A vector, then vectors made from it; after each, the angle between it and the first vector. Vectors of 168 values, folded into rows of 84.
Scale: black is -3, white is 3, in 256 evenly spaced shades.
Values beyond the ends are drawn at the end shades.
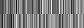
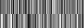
partly opposed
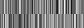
partly aligned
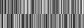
partly aligned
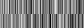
partly opposed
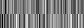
partly aligned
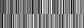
nearly parallel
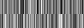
orthogonal
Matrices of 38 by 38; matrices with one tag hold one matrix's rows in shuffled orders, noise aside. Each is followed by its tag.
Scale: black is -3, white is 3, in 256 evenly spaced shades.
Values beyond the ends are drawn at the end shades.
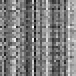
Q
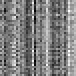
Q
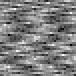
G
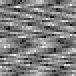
G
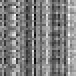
Q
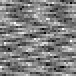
G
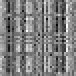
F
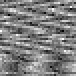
G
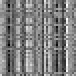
F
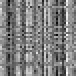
F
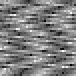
G
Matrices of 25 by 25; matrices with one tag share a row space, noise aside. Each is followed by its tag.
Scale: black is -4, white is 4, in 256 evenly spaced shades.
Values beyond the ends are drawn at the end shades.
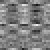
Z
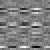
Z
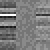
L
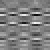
Z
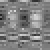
Z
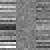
L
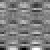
Z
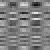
Z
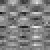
Z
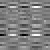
Z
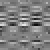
Z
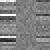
L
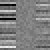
L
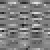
Z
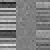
L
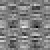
Z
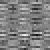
Z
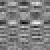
Z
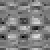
Z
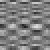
Z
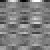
Z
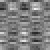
Z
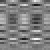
Z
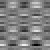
Z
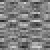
Z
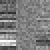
L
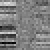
L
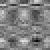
Z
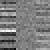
L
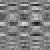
Z
